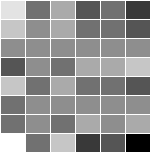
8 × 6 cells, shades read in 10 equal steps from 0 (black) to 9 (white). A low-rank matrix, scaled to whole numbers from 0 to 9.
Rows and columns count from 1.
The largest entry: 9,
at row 8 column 1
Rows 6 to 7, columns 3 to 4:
5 5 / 4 6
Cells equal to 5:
15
